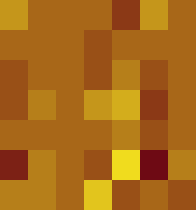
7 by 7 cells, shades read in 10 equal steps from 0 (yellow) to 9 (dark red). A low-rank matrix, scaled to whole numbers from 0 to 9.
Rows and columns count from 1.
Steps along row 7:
same up down up down up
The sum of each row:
33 36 37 32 35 36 31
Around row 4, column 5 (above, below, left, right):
4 4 3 7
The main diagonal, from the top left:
3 5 5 3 4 9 6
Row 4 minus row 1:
3 -1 0 -2 -5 4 0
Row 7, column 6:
5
